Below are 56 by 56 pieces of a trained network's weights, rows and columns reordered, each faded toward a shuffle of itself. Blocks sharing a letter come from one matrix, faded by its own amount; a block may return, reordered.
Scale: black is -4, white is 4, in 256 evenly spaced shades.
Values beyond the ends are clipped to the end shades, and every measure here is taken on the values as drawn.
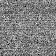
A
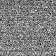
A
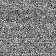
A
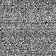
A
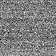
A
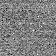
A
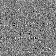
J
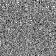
J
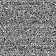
A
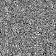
J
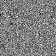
J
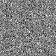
J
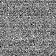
A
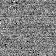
A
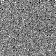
J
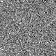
J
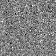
J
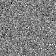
J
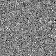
J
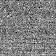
A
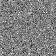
J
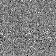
J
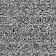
A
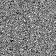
J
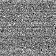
A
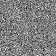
J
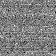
A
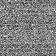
A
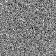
J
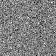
J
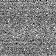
A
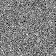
J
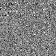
J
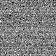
A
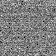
A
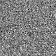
J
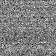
A
